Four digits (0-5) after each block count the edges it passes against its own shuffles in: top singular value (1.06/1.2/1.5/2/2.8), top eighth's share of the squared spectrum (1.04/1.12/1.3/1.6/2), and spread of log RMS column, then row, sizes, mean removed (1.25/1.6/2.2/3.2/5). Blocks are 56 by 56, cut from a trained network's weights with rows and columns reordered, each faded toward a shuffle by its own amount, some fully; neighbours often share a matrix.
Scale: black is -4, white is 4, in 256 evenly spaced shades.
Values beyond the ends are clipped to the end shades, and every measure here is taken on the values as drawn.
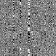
4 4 3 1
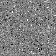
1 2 1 0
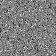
0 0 0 0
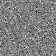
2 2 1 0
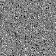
2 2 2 0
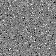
0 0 0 0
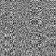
4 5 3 2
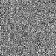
3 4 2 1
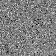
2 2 0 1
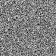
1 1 0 0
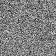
0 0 0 0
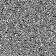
0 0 0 0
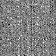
3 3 1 2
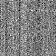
3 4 1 2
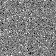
0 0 0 0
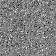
0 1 0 0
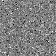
1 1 0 0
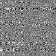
3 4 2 3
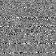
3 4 0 3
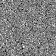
1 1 0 0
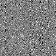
2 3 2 0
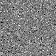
1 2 1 0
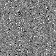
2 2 1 0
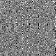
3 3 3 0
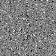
2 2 2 0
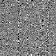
2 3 2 0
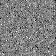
1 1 0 0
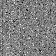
1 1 0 0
